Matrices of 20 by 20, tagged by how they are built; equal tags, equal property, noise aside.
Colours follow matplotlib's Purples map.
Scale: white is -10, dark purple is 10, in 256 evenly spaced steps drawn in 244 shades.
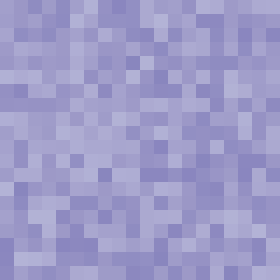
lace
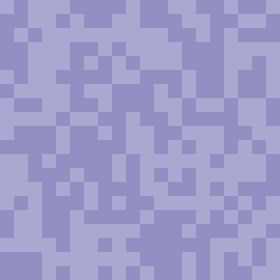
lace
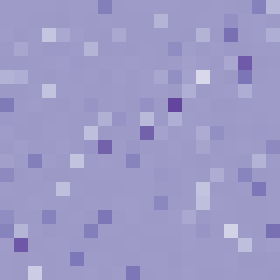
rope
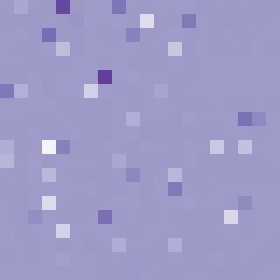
rope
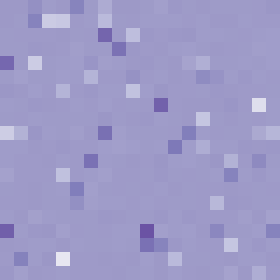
rope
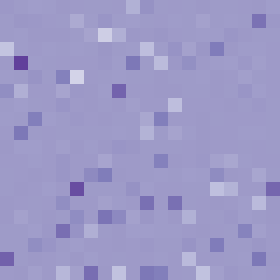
rope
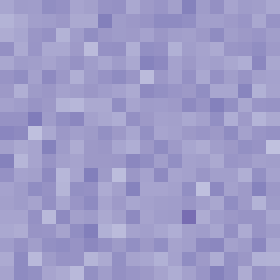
lace
